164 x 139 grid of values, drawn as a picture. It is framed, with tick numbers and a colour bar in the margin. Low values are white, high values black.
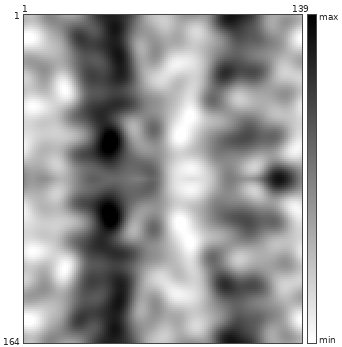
On average the colour sits 40% of the way up the scale. No single row or column stands out from its neighbours. Stripes running up and down repeat 2 times from left to right. The field is smooth, with broad soft blobs. It is mirror symmetric from top to bottom.
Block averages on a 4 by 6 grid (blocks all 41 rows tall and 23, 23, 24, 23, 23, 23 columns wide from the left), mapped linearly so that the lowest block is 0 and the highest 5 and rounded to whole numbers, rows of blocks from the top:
1 5 3 1 4 2 | 0 5 4 0 3 2 | 0 5 4 0 3 2 | 1 5 3 1 4 2
